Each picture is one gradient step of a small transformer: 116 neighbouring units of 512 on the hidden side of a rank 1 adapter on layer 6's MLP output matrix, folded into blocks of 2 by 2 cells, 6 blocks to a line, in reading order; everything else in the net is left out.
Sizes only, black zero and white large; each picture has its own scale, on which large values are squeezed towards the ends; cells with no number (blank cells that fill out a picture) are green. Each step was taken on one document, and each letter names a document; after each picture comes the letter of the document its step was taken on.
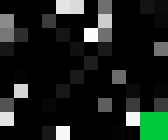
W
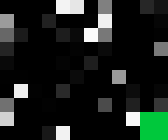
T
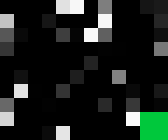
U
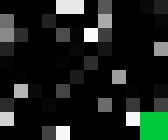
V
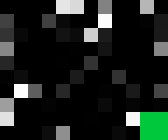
U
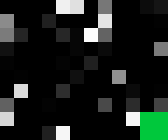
T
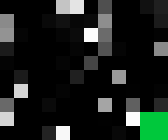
W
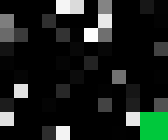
T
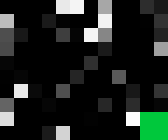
U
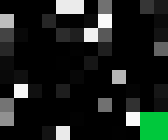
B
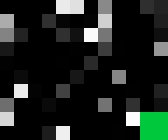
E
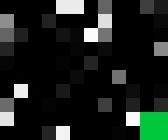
V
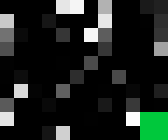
U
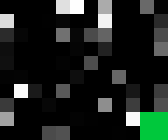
E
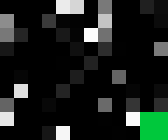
W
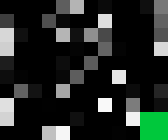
B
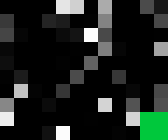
E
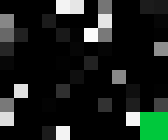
T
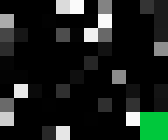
U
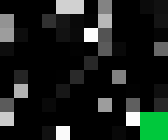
W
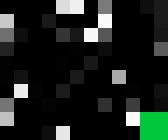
B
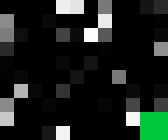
V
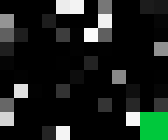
V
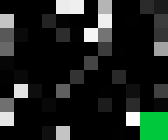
U
